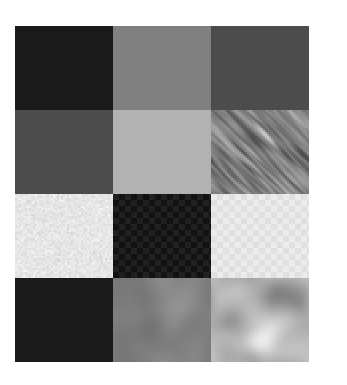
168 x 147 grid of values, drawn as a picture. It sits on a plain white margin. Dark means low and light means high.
The table splits into 4 rows of 3 panels. Panel 1,1: very low, flat. Panel 1,2: middling, flat. Panel 1,3: low, flat. Panel 2,1: low, flat. Panel 2,2: high, flat. Panel 2,3: middling, slanting down to the right. Panel 3,1: very high, fine-grained, faint in contrast. Panel 3,2: very low, checkered, faint in contrast. Panel 3,3: very high, checkered, faint in contrast. Panel 4,1: very low, flat. Panel 4,2: middling, smooth, faint in contrast. Panel 4,3: high, smooth.
